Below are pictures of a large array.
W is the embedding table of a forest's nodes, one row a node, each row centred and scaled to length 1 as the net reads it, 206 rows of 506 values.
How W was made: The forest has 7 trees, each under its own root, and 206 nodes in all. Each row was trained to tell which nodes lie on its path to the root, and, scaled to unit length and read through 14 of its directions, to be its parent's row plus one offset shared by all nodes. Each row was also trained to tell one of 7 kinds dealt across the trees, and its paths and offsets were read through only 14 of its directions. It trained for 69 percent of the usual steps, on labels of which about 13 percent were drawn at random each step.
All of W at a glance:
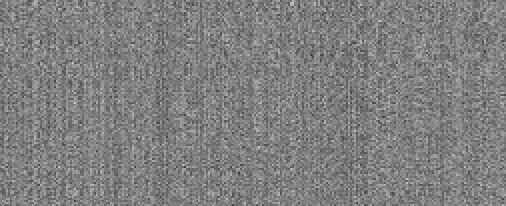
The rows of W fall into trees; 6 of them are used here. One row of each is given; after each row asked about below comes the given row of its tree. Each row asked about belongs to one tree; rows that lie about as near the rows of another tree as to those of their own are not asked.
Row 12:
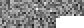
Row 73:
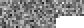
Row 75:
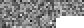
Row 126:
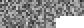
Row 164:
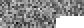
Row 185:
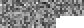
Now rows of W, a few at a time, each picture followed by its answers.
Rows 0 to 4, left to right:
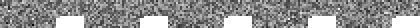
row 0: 126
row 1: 12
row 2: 185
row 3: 185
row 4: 185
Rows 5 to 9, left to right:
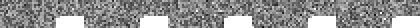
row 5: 126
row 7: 12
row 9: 164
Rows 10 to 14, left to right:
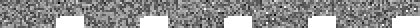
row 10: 126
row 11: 185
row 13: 75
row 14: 75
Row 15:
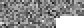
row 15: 75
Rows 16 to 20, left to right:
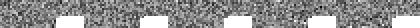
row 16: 126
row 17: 12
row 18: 185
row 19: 75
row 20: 75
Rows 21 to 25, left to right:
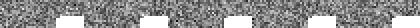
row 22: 164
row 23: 12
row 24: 185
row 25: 164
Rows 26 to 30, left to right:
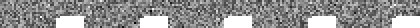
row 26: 12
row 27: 73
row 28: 185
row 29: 12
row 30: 164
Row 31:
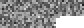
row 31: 185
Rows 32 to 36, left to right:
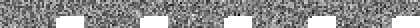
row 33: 126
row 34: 73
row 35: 73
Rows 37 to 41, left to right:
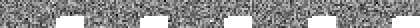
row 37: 164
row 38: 12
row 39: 75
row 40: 12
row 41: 73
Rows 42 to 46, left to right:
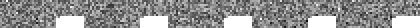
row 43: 126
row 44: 12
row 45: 12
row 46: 75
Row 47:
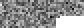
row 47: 185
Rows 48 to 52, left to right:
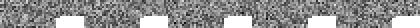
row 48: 73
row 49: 126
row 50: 164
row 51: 164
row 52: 126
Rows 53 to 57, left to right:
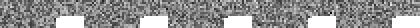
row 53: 126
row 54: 126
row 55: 12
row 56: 164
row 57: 75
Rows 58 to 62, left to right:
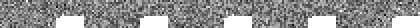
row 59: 12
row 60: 164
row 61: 12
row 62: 185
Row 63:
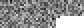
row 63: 185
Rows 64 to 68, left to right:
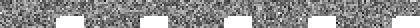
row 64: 185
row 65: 12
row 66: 126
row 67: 164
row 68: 185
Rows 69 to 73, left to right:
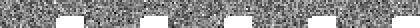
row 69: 73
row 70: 185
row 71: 75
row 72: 73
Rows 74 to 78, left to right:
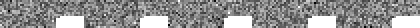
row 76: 12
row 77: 164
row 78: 126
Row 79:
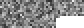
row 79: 75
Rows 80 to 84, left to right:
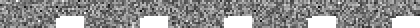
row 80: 73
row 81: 126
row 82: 126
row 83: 12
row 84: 12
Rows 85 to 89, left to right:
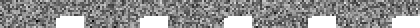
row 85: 185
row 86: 126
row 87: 126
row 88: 12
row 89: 185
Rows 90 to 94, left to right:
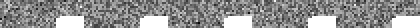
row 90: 185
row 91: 185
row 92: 126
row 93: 75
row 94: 185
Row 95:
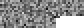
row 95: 73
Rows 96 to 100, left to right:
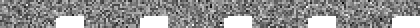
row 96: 126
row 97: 126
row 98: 12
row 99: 164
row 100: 164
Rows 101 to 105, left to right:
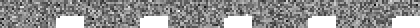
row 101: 185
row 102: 126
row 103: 126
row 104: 126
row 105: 73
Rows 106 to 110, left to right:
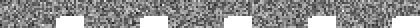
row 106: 126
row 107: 164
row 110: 164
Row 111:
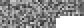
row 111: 73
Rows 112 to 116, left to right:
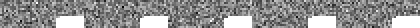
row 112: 126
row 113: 12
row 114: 75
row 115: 75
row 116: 164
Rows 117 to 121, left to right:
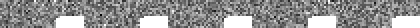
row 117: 126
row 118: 73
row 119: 185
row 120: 126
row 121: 126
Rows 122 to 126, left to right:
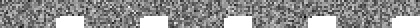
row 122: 126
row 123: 164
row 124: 75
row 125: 73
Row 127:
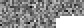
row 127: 73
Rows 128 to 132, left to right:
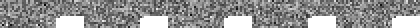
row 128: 185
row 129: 164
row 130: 75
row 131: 12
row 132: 185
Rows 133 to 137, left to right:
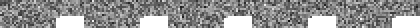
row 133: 126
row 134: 185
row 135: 164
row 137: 73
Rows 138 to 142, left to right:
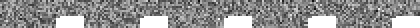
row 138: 164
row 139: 164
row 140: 185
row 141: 12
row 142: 12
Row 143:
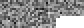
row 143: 185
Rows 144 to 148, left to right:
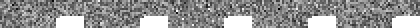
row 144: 185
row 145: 185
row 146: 75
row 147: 12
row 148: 12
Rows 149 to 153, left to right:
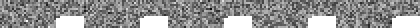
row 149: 185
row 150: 12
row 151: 73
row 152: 185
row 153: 12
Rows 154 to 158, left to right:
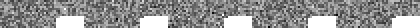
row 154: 126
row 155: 73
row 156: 75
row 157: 73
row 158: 73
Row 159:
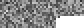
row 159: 126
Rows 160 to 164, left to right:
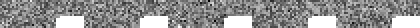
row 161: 185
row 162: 12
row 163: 126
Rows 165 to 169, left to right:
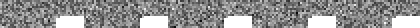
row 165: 185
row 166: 12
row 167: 12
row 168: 185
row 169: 185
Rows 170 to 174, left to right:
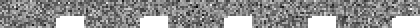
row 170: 185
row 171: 126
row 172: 126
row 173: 73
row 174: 126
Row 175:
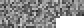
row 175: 73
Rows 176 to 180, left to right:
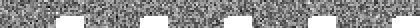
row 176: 185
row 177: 12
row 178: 164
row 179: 12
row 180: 73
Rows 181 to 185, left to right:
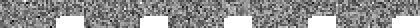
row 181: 75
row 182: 12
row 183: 126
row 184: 185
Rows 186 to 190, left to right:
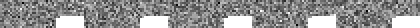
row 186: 75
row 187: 164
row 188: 73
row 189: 126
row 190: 126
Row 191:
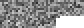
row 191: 185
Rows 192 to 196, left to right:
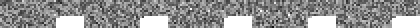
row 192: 126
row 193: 126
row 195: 126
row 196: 185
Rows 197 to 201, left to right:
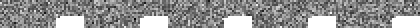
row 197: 185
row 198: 73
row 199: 12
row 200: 185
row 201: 12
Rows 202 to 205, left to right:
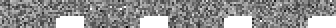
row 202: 73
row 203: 164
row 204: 126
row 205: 185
